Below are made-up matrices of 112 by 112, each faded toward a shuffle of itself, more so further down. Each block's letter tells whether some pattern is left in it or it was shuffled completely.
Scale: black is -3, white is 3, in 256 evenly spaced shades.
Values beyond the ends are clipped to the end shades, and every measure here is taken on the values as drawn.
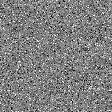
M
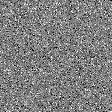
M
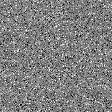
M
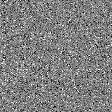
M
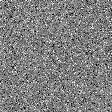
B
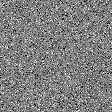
B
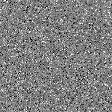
M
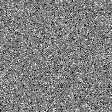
M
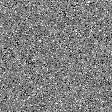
B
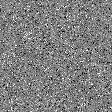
B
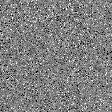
M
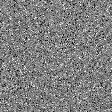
M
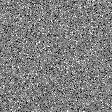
B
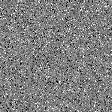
M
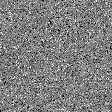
B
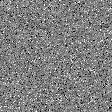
B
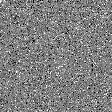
M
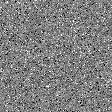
B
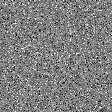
M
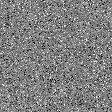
B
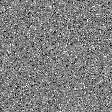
M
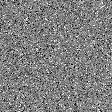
B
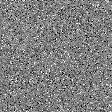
M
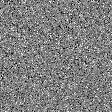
B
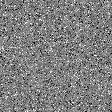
B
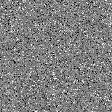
M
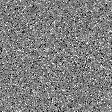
B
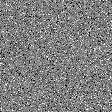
B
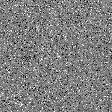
M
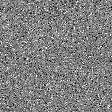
M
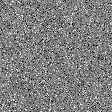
B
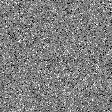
M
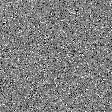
B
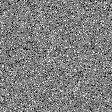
B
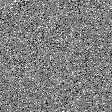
B
